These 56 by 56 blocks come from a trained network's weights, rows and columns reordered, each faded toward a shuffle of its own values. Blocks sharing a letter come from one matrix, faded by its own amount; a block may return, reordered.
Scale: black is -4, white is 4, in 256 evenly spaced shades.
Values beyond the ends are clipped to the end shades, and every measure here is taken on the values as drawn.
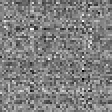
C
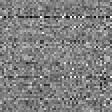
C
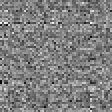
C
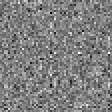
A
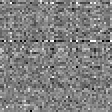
C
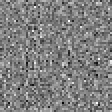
A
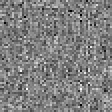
A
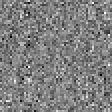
A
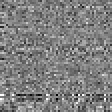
C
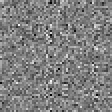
A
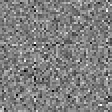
A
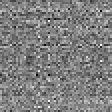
C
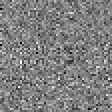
A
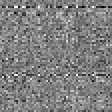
C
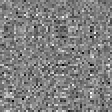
A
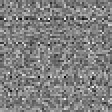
C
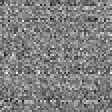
C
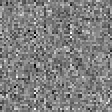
A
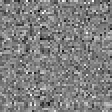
A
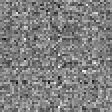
C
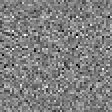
A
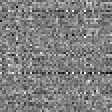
C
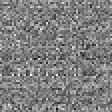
C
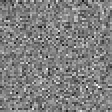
A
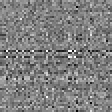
C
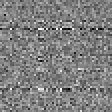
C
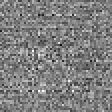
C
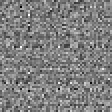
C
